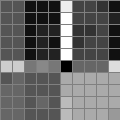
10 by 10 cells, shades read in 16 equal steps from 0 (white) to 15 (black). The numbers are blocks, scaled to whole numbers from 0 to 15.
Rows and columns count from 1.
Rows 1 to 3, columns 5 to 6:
14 1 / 14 0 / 13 0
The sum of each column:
90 89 118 113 116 34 86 85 85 92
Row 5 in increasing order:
0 10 10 11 11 11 13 13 14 14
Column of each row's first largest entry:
3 3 3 3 3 6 1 3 3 3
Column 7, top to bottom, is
11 11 12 12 11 9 5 5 5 5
